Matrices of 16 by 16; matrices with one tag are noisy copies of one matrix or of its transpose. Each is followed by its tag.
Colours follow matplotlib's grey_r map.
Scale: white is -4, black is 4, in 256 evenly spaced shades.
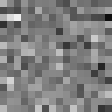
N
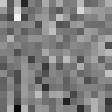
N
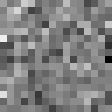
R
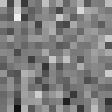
N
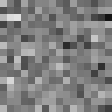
N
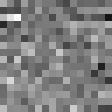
N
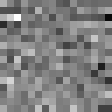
N
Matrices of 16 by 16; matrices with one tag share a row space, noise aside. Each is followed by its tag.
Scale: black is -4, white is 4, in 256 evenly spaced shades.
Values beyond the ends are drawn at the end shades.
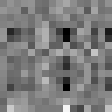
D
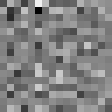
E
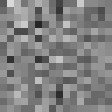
E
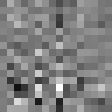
E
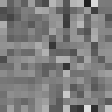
D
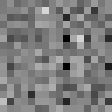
D
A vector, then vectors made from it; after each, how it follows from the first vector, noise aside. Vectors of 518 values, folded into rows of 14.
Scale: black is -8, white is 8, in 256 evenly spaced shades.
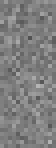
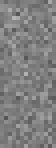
wrapped around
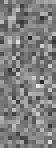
scaled up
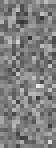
scaled up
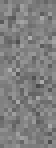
negated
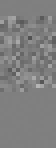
partly zeroed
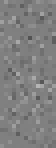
partly zeroed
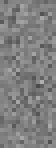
negated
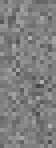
negated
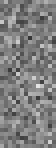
scaled up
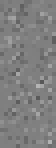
partly zeroed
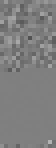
partly zeroed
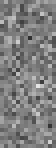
scaled up
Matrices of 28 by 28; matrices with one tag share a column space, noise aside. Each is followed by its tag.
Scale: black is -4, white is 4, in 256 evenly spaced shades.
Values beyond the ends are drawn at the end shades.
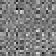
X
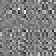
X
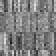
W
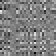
X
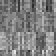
W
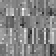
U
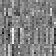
U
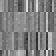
W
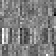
U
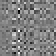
X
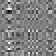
X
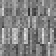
U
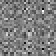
X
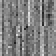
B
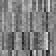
W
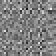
X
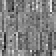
W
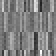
W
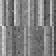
B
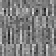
U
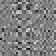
X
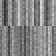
B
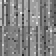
B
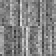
B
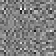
X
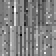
B
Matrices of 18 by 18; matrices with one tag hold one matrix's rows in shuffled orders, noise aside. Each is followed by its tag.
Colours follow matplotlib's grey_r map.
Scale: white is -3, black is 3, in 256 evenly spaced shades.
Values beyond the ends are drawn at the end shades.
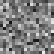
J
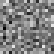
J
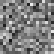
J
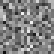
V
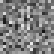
V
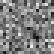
J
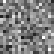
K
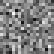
K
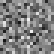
V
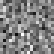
V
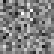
V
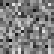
K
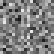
V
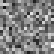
J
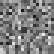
K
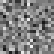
V
